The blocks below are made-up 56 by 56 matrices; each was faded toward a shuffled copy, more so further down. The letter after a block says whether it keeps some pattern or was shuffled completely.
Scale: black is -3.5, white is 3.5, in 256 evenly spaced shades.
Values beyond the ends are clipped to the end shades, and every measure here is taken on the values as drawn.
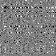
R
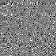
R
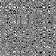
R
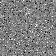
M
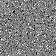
M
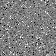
M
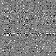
R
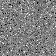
M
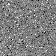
M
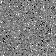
M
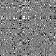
R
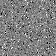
M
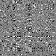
R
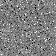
M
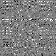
R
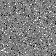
M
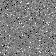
M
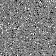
M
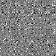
R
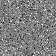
M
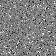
M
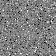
M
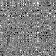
R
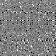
R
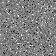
M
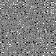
R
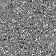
M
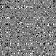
R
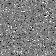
M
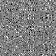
R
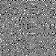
R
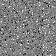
M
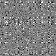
R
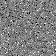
M
